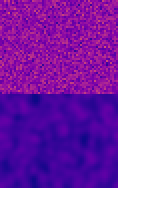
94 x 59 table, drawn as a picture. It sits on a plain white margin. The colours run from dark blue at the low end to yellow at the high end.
It is made of 2 by 1 panels. Panel 1,1: low, fine-grained. Panel 2,1: very low, blotchy, faint in contrast.
